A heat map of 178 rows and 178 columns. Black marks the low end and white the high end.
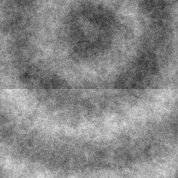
On average the colour sits 50% of the way up the scale. Rings spread out from the top middle. A horizontal seam about 50% of the way down splits the table, and the bottom part is higher. The top middle is the ninth with the lowest average.
